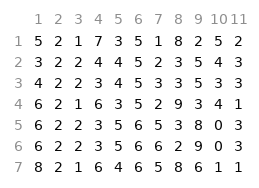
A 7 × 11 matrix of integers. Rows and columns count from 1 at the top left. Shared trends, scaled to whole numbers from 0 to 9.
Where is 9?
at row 4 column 8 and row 6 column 9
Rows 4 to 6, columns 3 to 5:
1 6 3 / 2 3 5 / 2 3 5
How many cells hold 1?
7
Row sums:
41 37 37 42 43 44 48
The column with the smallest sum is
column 3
